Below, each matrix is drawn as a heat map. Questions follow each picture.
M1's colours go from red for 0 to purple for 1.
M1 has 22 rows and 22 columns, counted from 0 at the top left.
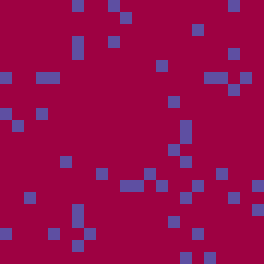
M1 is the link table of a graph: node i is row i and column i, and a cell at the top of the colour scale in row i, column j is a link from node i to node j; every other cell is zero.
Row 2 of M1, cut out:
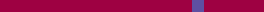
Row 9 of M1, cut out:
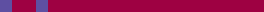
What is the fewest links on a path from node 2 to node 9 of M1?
4
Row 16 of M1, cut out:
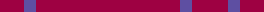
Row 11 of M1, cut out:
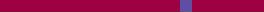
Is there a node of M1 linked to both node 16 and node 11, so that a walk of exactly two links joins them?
yes
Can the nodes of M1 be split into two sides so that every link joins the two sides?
no
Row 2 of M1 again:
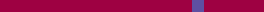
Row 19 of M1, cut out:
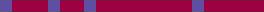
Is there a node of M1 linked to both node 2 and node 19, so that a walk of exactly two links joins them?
yes
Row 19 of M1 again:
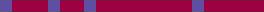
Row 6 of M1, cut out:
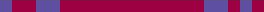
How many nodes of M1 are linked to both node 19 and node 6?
2
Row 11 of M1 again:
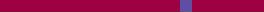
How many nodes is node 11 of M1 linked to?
1
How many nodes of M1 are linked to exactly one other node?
8
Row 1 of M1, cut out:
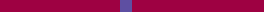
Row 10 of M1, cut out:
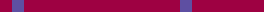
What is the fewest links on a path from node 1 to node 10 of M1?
1
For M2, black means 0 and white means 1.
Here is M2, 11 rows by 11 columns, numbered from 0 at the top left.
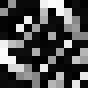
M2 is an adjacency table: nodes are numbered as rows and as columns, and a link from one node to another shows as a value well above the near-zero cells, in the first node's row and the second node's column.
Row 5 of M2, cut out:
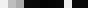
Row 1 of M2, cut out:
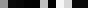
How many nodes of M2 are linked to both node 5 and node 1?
2
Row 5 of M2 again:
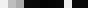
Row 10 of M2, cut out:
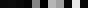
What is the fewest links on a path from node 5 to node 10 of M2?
3
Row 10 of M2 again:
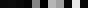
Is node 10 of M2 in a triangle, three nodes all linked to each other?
yes
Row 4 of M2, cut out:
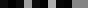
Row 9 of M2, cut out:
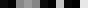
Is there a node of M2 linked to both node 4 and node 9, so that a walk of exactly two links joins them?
yes
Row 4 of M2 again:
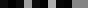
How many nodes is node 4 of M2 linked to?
4
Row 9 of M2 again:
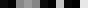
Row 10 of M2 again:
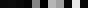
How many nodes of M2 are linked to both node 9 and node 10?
2
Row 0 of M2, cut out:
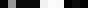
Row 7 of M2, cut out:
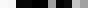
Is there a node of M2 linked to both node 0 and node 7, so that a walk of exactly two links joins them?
yes
